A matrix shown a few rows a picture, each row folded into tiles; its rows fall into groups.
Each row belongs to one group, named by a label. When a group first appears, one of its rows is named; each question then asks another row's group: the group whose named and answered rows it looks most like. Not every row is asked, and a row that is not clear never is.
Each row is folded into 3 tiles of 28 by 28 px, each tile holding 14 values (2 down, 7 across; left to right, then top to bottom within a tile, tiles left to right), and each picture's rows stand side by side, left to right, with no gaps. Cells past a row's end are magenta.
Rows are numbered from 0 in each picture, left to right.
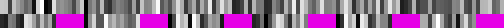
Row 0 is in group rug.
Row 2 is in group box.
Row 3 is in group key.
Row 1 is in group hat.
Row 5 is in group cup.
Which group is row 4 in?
box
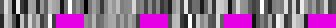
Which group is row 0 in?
hat
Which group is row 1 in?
box
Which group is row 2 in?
hat
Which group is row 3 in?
box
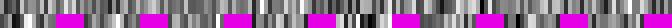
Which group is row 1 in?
rug
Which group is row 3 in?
box
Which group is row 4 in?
cup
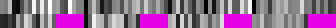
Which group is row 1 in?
box
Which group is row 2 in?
cup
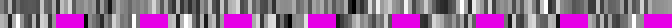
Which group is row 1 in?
hat
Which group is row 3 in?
cup
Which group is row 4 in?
key
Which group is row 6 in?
rug
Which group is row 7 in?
cup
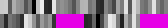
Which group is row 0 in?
rug
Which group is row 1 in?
key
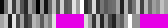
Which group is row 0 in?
cup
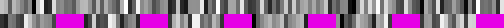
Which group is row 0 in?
rug
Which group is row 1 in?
rug
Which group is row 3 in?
box
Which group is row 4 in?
key
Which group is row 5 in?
hat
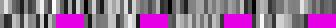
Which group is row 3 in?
box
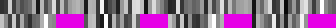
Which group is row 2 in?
cup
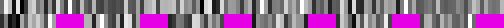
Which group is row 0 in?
hat
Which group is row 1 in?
cup
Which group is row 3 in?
box
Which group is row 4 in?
hat
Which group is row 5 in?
hat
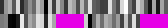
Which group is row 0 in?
hat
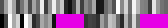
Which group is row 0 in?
box
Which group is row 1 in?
key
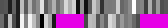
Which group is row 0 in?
rug
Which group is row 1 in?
box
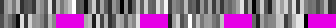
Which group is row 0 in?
hat
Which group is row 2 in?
hat
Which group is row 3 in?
box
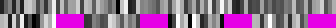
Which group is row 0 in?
cup
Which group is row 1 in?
rug
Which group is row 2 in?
box
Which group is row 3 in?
cup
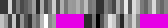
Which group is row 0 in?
cup
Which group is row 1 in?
key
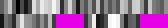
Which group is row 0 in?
key
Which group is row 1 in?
rug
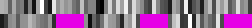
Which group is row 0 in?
rug
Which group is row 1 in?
key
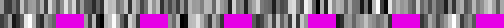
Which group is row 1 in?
rug
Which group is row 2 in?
rug
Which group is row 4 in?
rug
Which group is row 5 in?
rug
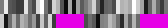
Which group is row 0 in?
key
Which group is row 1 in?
key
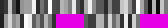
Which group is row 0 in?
box
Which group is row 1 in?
key
